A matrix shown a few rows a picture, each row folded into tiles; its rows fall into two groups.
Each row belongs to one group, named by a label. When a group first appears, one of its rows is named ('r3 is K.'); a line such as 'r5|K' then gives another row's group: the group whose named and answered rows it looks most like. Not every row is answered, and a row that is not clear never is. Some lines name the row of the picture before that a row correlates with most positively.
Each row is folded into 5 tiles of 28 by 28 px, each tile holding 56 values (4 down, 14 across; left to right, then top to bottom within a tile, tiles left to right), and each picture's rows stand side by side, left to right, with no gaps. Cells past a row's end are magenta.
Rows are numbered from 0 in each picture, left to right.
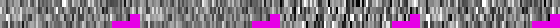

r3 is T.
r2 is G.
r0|T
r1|T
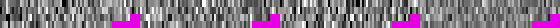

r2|G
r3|T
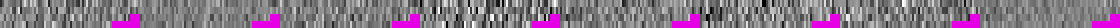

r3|G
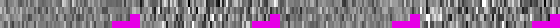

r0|T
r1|G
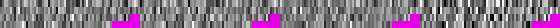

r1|G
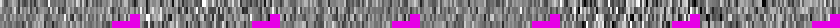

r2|G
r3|G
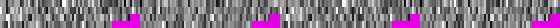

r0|T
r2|T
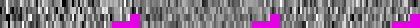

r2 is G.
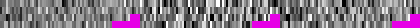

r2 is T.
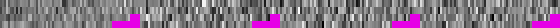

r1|T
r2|G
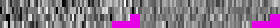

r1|G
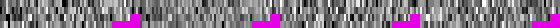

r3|T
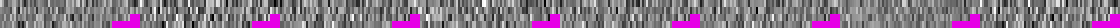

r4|G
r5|G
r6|T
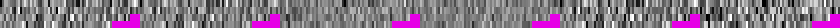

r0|G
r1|G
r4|G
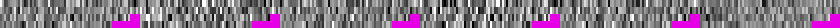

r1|T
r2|G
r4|G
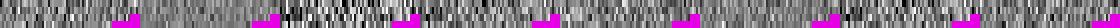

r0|G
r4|T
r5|G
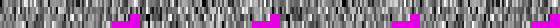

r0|G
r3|G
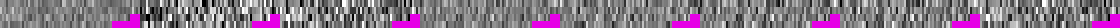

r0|T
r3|G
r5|G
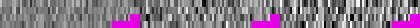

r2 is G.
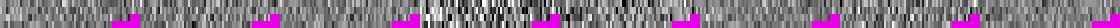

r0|T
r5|T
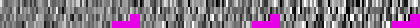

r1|G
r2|G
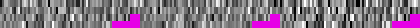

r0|G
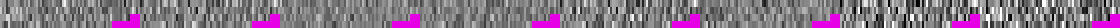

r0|T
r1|G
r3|G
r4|G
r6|G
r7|T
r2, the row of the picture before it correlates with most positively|1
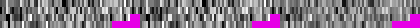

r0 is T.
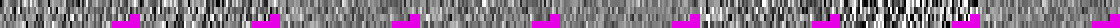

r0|G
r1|G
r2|T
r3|T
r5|T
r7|T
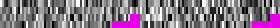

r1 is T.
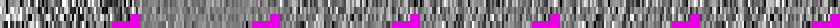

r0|T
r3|G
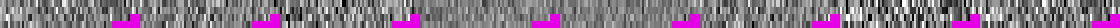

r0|T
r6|T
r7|T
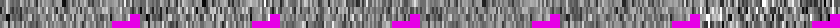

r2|G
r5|T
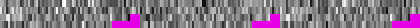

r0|T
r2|T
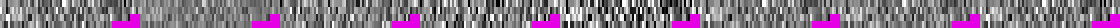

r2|G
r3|G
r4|T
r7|T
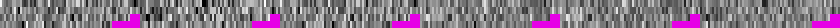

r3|T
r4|T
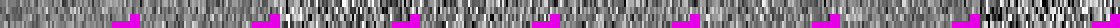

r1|G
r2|T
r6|T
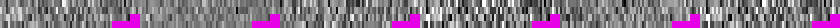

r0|T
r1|T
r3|T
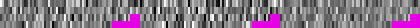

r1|G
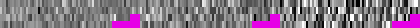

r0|T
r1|T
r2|G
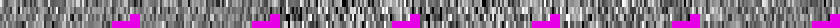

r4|T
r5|T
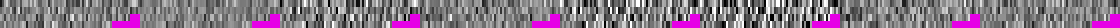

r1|G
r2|G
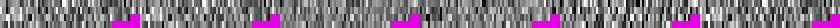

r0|T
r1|T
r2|G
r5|T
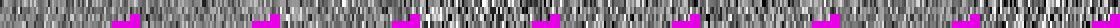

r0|G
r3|T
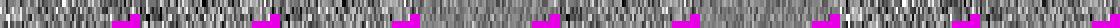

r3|G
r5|G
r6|T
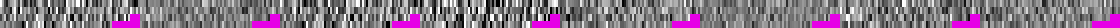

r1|T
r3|G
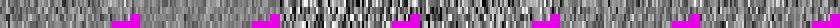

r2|G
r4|G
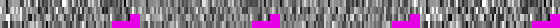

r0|T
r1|T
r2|G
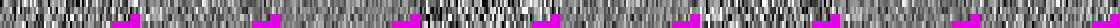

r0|G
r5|T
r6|T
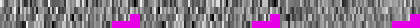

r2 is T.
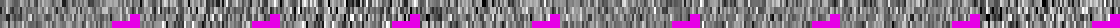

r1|G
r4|T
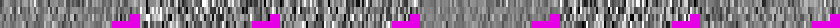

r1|T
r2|G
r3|G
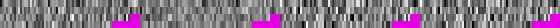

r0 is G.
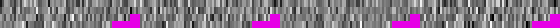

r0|G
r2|G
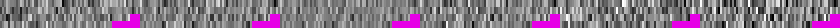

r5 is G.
